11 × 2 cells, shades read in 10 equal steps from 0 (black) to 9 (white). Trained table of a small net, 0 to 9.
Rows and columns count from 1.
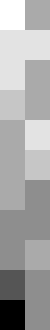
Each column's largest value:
9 8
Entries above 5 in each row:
2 2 2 2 2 2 1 0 1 0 0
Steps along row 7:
down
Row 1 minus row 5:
3 -2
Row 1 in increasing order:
6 9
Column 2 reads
6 8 6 6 8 7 5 5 6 5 5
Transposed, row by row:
9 8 8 7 6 6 6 5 5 3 0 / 6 8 6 6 8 7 5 5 6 5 5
